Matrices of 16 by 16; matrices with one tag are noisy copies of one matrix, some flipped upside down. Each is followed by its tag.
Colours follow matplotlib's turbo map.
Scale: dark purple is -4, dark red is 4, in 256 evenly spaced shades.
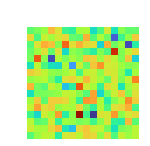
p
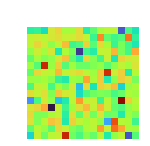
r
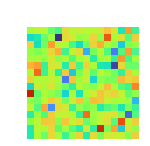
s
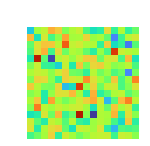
p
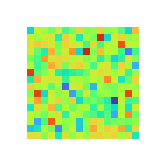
s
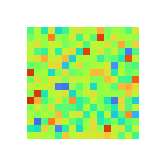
s
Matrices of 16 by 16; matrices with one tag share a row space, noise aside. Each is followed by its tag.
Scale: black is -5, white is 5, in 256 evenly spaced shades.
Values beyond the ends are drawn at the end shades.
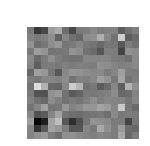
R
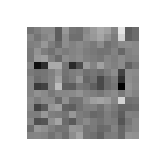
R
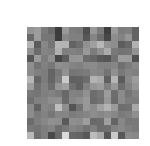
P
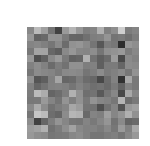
R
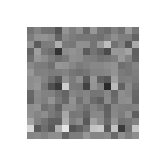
P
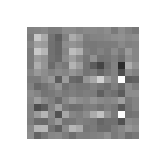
R
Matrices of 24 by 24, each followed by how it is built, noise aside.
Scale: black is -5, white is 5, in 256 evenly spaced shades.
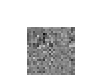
low rank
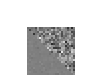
upper triangular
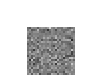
low rank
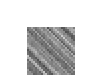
Toeplitz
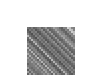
Toeplitz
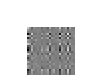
low rank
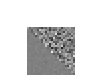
upper triangular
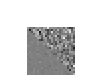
upper triangular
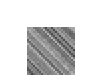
Toeplitz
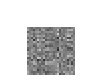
low rank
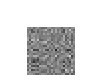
low rank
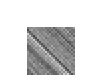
Toeplitz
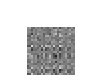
low rank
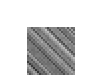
Toeplitz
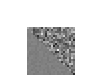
upper triangular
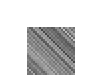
Toeplitz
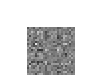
low rank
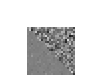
upper triangular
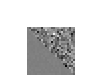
upper triangular
